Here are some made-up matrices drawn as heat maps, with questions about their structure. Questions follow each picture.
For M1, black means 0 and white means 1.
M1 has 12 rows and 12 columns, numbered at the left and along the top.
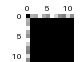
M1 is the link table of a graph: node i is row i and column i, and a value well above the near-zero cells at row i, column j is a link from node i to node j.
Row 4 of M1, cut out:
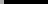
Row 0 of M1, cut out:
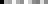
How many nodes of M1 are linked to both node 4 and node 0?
0
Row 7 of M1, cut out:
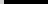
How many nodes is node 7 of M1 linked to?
1
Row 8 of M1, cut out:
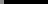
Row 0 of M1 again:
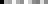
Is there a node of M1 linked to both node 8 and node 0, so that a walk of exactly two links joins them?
no
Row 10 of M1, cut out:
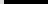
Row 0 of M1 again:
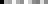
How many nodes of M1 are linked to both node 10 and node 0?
0
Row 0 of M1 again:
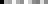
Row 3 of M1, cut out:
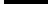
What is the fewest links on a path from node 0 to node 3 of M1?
1
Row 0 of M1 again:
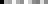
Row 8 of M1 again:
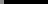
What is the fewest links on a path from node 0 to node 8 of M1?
1
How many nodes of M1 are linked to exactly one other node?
11
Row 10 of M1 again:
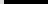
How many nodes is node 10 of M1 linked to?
1
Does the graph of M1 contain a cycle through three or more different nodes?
no
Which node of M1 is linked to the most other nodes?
node 0
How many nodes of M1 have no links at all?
0
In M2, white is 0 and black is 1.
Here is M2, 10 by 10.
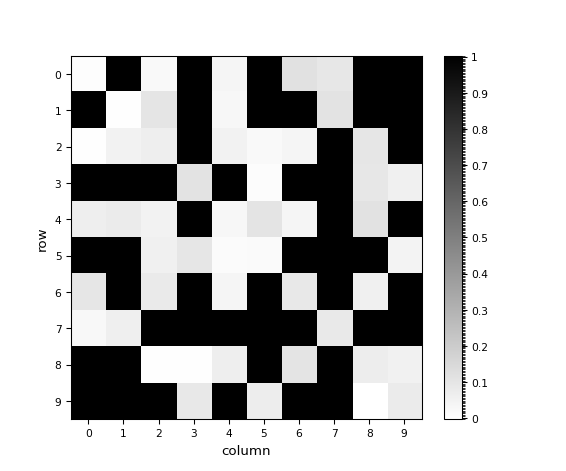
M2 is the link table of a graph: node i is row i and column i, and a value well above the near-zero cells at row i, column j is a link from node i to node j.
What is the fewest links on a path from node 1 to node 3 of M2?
1
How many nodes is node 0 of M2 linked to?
5
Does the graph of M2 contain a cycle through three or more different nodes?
yes
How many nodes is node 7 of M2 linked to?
7
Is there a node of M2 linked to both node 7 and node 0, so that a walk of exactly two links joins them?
yes
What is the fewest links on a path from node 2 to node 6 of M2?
2
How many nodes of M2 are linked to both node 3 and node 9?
6
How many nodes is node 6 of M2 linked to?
5
